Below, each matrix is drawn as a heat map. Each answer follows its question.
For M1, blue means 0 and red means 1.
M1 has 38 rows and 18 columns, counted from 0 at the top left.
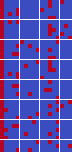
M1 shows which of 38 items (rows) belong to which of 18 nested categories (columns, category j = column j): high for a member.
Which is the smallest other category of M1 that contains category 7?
4
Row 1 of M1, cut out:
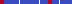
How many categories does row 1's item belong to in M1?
2
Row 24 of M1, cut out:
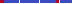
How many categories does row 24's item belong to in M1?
2
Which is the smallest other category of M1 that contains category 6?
12
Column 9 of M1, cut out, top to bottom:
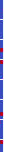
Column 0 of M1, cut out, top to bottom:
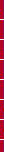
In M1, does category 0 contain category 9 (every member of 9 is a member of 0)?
yes
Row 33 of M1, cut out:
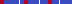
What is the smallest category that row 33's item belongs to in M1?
6
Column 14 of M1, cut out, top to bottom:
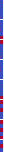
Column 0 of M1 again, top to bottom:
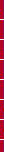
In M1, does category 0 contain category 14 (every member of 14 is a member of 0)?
yes
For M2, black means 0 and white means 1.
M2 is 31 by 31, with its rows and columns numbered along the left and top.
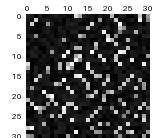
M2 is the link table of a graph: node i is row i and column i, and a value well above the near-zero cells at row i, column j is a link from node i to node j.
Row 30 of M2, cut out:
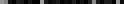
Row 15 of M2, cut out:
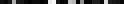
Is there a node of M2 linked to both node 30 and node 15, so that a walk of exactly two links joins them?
no
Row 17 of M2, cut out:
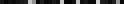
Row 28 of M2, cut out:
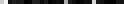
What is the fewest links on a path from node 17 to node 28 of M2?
4
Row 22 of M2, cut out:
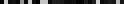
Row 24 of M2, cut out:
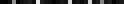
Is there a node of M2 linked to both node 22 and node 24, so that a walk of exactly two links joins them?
no
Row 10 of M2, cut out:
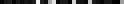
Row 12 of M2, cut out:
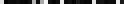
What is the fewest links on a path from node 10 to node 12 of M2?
1
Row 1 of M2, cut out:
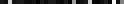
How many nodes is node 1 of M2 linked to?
5
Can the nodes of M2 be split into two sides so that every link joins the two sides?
no
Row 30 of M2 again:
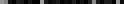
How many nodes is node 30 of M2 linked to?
5
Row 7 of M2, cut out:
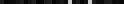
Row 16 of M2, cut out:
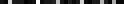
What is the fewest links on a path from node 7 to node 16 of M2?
4
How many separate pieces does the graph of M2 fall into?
1
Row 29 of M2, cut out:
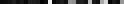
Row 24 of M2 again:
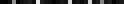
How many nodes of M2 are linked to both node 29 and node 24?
3
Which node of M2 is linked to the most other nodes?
node 23
